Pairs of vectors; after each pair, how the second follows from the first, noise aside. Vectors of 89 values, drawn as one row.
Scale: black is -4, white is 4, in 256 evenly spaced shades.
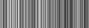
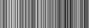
copied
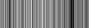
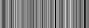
shuffled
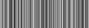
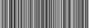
copied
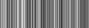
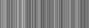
shrunk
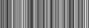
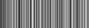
shuffled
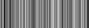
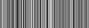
shuffled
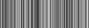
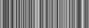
shuffled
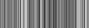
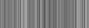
shrunk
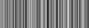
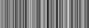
copied
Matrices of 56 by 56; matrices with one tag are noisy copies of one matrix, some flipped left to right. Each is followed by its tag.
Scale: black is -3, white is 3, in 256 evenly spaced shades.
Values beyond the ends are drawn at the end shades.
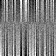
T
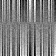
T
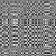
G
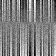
T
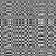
G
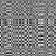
G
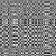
G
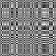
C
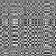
G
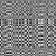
G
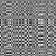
G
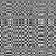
G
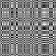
C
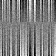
T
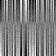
T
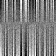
T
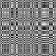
C
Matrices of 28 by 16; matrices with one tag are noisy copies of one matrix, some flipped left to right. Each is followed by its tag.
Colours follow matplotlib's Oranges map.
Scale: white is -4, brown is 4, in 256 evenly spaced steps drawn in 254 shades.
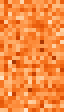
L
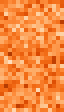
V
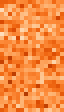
V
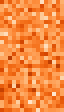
L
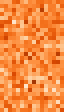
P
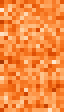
V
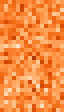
P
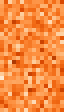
L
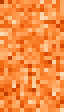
L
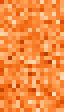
L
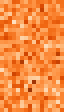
P
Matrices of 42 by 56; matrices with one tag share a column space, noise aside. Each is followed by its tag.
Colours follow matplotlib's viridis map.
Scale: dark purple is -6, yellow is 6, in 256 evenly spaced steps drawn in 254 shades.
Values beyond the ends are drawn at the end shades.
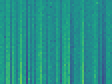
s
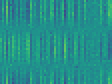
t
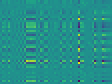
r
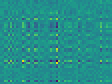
r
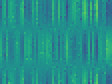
t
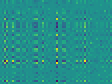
r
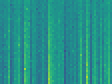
s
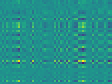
r
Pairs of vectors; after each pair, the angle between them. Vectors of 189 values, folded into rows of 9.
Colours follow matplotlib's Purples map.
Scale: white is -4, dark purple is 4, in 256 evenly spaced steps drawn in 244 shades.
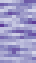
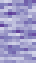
nearly parallel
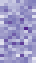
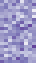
partly aligned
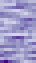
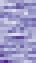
nearly parallel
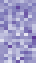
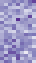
partly opposed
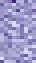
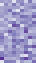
nearly opposite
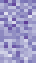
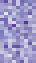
nearly parallel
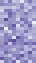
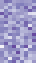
orthogonal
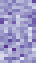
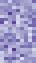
nearly parallel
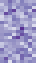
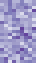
nearly parallel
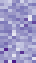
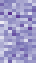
partly opposed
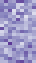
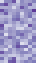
orthogonal
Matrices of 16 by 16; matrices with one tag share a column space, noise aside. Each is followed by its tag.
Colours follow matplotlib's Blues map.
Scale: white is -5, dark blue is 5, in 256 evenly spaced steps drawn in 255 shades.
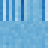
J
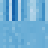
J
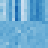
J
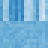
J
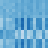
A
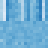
J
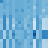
A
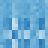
A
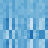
A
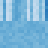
J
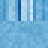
J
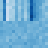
J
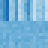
J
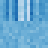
J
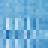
A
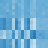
A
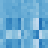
A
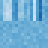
J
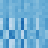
A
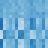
A
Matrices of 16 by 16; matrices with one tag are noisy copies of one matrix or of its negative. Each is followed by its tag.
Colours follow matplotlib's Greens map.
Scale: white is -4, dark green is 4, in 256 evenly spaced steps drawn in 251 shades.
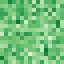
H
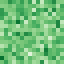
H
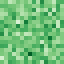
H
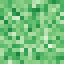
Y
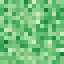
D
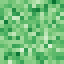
Y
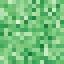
H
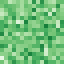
H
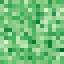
D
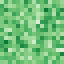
D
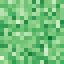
H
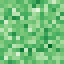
Y
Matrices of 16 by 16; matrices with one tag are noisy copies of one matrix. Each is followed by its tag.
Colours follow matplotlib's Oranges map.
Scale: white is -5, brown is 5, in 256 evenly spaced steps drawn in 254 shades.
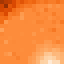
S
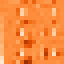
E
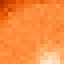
S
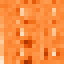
E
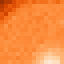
S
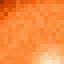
S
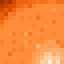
S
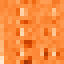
E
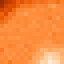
S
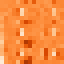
E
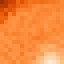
S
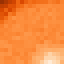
S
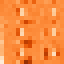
E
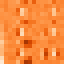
E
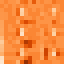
E
